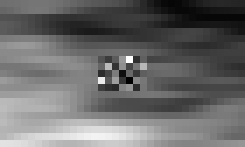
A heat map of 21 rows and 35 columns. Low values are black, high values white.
Roughest part: centre. Slope: up to the bottom left. Odd patch: rougher, in the centre. Grain: streaks across.
